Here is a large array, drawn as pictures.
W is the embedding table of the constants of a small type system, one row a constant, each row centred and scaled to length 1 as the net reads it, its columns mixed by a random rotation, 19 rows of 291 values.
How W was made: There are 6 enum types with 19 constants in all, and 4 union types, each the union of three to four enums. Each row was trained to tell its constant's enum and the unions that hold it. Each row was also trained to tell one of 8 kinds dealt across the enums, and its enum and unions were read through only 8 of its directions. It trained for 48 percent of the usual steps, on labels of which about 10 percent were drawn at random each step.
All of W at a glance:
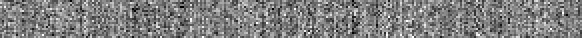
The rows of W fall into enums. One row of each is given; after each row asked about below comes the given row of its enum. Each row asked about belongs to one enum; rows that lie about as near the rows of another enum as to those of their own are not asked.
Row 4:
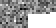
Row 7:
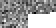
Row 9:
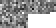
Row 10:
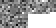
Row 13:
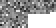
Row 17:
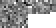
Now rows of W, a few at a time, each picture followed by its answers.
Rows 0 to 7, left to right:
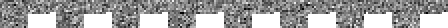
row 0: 10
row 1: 17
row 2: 10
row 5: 4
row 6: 7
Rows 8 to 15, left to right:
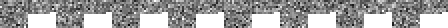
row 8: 13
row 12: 13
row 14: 10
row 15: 13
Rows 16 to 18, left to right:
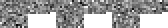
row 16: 17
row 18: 9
